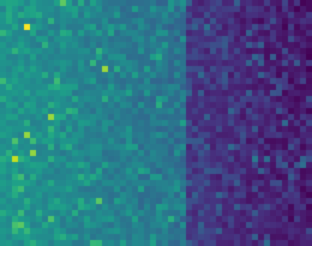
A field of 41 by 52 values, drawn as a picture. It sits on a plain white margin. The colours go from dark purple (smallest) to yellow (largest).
The field climbs toward the left. A vertical seam about 60% of the way across splits the table, and the left part is higher. No regular stripes run through it.
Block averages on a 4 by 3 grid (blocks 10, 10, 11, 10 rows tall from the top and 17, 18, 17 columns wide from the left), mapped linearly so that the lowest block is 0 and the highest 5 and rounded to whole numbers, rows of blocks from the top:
530 / 530 / 530 / 530
